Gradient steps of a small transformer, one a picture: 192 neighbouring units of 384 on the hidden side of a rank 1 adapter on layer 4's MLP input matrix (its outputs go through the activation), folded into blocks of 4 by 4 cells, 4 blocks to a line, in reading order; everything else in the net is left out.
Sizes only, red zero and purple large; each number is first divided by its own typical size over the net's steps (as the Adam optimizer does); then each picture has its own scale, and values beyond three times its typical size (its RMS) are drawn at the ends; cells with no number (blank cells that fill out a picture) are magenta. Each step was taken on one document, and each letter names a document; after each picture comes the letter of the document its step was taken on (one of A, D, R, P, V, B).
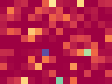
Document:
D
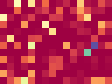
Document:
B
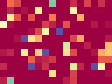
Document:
D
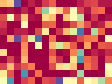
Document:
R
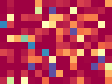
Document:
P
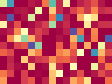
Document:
P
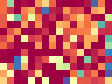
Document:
R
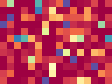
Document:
P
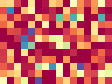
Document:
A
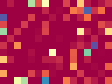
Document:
B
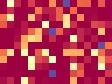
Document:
D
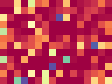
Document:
B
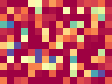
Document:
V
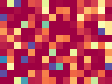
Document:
B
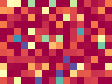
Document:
A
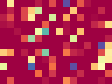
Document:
D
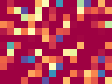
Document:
V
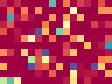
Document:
D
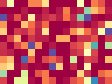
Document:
B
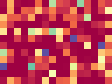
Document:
D
